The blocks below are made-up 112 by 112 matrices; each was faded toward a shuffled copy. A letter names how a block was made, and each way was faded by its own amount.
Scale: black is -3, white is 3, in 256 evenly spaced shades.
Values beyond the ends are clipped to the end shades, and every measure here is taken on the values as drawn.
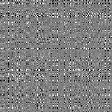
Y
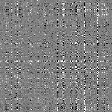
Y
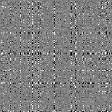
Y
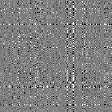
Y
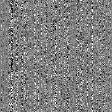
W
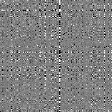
Y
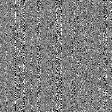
W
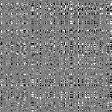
Y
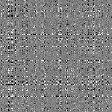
Y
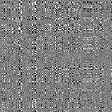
Y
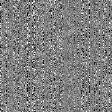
W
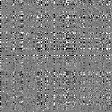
Y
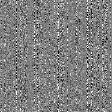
W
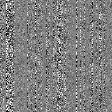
W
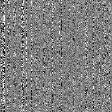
W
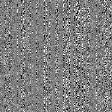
W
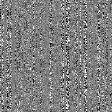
W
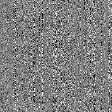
W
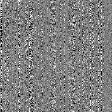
W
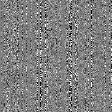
W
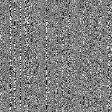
W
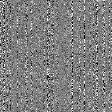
W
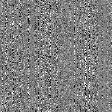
W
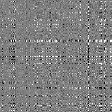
Y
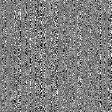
W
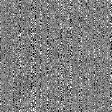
W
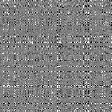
Y
